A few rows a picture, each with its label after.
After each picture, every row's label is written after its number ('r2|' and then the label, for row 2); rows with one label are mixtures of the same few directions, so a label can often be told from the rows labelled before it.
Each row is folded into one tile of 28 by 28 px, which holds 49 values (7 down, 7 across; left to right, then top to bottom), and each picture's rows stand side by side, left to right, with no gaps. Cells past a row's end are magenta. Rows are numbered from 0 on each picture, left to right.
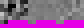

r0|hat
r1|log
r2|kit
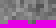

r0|kit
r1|hat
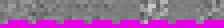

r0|hat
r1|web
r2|log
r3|log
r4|log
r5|hat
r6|web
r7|kit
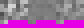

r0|hat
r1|log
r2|hat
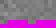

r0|web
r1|kit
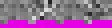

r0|log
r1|kit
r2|log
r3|web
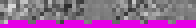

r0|hat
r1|kit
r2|hat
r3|log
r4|kit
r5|web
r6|log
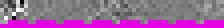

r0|kit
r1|kit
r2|kit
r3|kit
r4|web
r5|web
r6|log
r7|hat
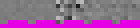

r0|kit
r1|log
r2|log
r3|web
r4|log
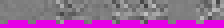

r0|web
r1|kit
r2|web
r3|log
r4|web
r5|web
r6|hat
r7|kit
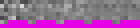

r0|log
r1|log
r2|hat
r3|log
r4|log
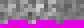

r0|hat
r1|hat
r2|hat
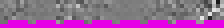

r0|kit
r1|web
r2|log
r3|log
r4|web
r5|kit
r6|web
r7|kit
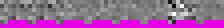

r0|log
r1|log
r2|web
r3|kit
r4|log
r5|kit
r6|web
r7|log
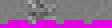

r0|kit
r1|web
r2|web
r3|kit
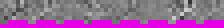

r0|kit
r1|kit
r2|log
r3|web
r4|kit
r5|hat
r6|kit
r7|kit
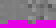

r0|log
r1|log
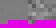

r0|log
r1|web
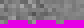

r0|log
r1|web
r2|hat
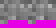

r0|log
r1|log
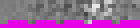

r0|kit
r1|hat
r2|hat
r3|hat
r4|log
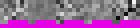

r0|kit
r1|hat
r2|web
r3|hat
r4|kit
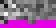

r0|web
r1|hat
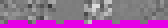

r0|web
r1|log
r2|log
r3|hat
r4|hat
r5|kit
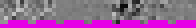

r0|kit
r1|kit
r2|kit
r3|log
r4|hat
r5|log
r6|log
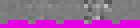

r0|hat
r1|log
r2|log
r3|log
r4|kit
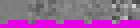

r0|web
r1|hat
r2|hat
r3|web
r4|log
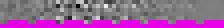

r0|hat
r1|kit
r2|log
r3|log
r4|log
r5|web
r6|log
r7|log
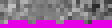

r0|hat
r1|log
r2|kit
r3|hat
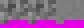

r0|hat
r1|hat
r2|kit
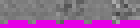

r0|web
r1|web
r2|hat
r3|log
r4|web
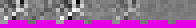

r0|kit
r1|kit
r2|kit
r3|web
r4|kit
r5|hat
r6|hat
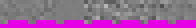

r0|web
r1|kit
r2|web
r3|log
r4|web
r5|log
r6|log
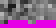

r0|hat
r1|log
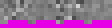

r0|kit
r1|log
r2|log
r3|hat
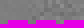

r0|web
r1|kit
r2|web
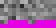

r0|log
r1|web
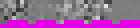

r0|kit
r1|log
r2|hat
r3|log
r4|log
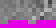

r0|kit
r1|kit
